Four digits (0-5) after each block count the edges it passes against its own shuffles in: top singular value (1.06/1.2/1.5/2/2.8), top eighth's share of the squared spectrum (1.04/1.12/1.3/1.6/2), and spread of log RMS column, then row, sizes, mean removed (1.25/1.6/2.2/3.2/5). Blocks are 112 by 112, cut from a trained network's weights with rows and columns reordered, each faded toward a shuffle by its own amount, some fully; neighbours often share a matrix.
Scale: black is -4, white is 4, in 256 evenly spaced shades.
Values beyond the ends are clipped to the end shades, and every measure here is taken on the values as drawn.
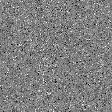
2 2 1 0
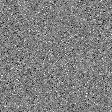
0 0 0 0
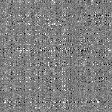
4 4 2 3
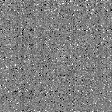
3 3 1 2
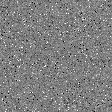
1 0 0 0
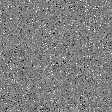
2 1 0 1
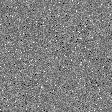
0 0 0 0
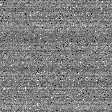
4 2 1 0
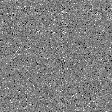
2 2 1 1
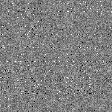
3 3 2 3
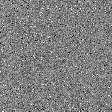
2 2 0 1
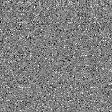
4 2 0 2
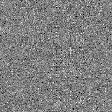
3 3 2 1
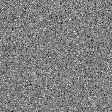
2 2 0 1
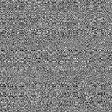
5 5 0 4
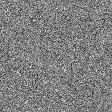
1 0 0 0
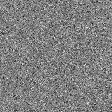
3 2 0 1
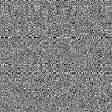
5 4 0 3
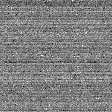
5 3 1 2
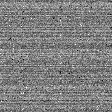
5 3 1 2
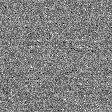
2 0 0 0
